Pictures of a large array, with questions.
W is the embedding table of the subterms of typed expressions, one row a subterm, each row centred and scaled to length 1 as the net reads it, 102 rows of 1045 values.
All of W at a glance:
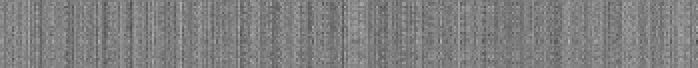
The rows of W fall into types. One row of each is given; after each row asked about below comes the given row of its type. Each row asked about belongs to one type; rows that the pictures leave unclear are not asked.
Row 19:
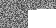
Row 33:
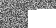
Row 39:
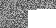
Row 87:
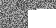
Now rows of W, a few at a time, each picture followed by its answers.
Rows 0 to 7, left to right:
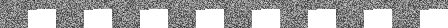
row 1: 33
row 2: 87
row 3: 39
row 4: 39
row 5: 39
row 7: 39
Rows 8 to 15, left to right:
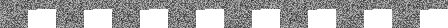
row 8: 39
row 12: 39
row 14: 39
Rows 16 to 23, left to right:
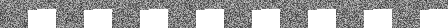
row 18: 33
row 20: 33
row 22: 33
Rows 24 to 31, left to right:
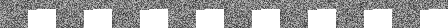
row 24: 39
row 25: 33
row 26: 33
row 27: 39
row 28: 39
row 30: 33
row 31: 19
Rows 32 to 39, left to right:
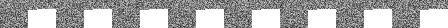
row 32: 33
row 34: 33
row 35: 39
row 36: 39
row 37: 39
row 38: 33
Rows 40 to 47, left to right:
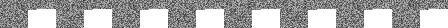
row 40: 19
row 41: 39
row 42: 19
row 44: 33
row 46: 19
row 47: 87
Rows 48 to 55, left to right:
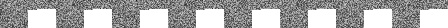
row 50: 39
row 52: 87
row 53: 87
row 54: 33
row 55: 39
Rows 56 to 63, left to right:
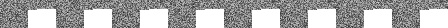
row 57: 87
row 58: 33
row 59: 33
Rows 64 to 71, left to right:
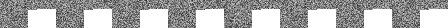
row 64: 39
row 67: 33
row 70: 19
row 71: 87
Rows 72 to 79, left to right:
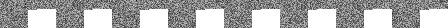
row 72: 39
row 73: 87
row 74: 39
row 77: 19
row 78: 19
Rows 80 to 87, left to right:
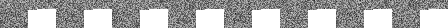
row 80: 33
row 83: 19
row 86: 33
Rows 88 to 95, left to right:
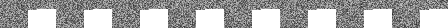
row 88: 19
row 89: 19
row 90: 19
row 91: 33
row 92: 87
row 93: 39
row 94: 33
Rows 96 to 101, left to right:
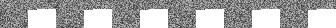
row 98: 19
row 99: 39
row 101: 19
